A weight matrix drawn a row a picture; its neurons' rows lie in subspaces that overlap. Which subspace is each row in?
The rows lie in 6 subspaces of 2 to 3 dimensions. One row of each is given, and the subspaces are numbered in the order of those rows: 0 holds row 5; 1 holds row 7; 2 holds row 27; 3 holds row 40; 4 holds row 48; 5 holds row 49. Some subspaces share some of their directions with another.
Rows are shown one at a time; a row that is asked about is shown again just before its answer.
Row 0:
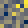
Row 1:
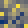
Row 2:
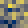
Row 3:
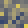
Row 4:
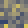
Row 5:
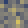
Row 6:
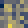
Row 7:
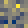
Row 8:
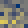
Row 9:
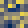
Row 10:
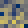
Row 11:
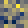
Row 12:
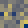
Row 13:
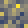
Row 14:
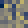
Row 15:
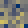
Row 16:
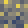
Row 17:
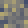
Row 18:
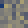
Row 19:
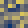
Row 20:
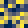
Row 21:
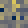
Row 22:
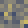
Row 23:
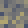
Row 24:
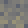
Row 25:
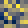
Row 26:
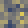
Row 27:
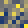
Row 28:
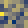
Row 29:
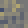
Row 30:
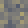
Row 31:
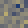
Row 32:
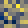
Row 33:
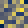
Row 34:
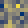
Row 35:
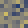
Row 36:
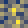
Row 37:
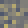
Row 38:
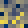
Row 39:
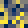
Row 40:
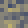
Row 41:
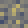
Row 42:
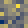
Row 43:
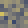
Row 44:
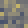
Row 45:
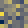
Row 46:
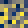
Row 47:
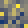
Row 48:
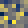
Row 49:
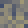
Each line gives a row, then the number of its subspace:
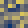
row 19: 3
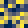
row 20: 3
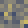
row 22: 1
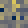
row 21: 2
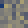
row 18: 5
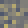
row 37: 4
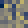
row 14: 5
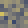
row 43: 4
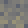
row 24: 0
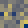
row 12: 1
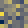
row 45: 1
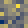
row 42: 1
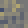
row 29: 2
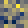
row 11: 1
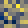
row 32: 1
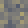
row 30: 5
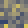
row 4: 4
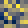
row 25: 1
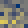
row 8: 3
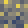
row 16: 0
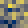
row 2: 3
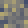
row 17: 2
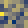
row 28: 4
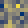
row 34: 5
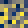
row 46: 4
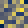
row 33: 1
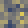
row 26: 5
